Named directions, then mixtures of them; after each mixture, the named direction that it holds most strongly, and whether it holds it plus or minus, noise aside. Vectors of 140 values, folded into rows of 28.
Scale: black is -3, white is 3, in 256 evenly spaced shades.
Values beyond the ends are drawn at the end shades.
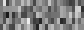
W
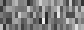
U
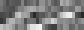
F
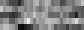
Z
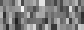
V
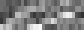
F, plus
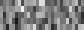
V, plus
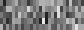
U, plus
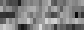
Z, plus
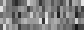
U, minus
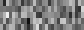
W, minus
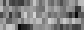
Z, plus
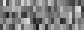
W, plus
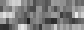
Z, minus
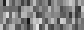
W, minus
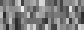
V, plus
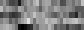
Z, plus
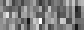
W, minus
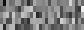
W, minus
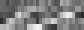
F, plus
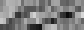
F, minus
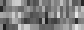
Z, minus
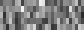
V, plus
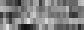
Z, plus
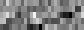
F, minus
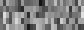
V, minus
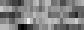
Z, plus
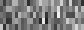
U, plus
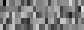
W, minus
